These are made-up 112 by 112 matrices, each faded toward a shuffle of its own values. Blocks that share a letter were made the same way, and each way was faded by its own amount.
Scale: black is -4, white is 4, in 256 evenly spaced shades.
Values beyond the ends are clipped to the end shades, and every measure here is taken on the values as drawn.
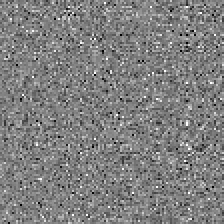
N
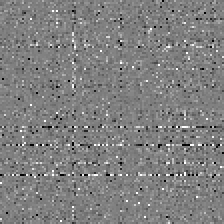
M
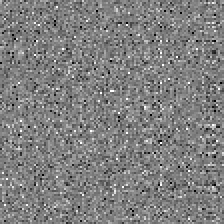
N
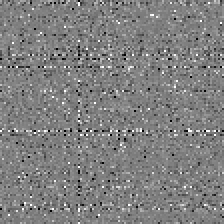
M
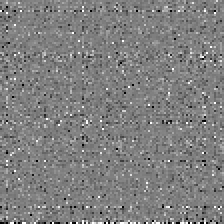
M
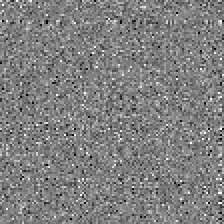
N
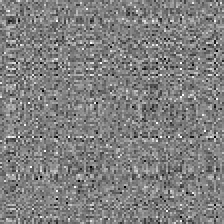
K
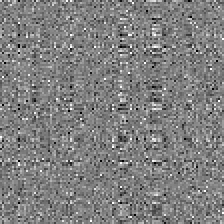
K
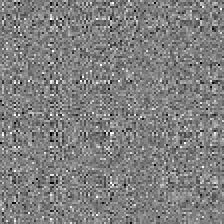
K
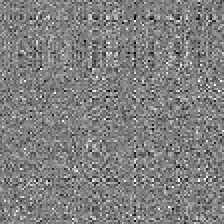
K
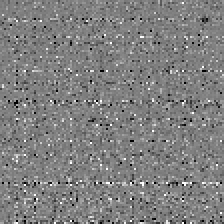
M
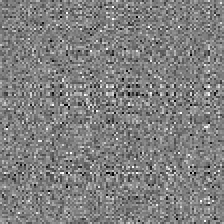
K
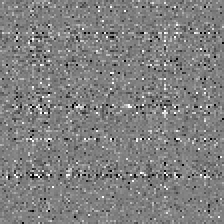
M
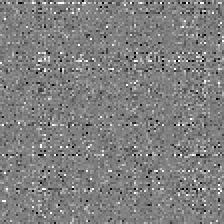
M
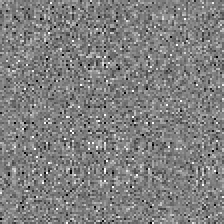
N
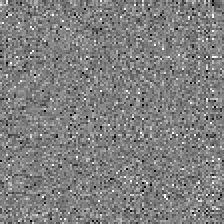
N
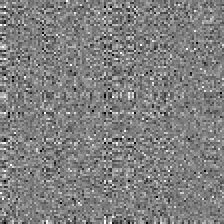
K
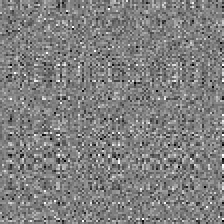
K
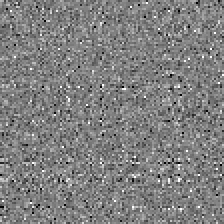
N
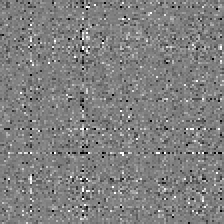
M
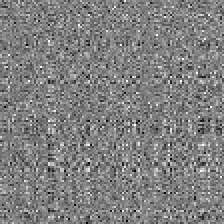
K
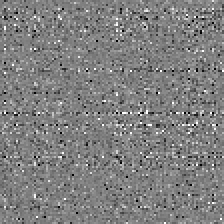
M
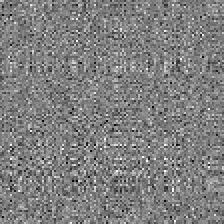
K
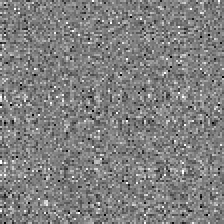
N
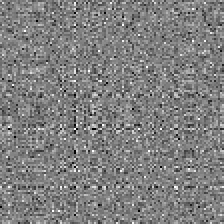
K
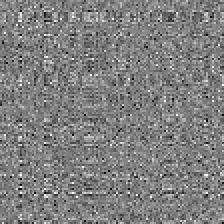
K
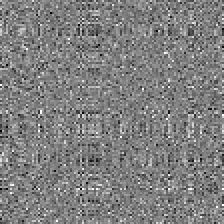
K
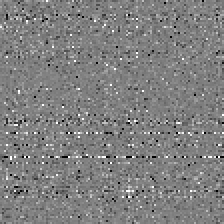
M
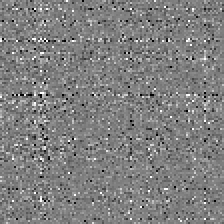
M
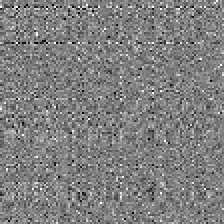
K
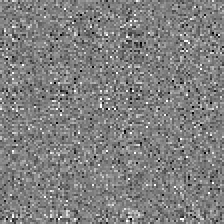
N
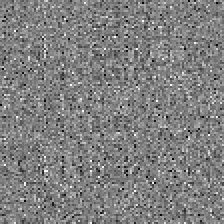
N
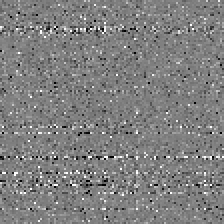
M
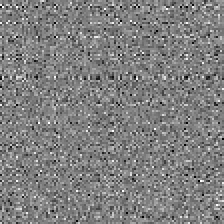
K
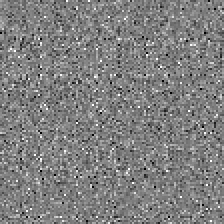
N
